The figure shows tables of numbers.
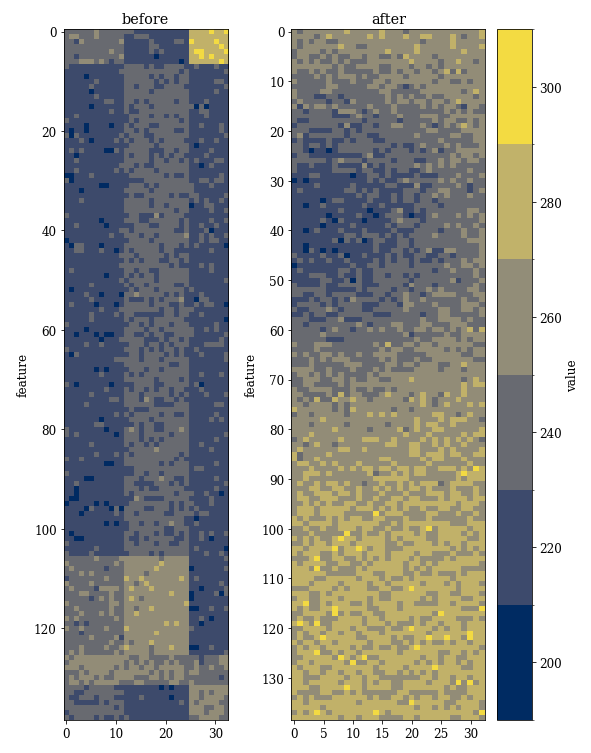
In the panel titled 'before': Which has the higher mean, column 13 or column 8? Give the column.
13
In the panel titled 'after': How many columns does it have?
33
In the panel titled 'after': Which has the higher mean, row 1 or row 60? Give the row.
1
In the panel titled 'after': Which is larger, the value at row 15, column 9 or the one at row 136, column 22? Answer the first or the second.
the second
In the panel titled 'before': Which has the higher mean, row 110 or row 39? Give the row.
110
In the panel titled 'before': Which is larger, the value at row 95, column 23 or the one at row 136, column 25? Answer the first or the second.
the second
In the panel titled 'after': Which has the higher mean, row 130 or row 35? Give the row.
130
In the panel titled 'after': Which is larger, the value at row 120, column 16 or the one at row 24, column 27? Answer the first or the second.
the first
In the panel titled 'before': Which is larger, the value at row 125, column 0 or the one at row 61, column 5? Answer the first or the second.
the first
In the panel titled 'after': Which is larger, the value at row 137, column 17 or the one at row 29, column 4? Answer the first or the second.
the first
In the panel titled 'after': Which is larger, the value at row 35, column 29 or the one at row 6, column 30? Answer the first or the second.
the second
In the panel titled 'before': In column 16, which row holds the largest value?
111
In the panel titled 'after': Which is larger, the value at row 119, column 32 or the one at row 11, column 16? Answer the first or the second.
the first
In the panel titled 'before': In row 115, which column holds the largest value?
24
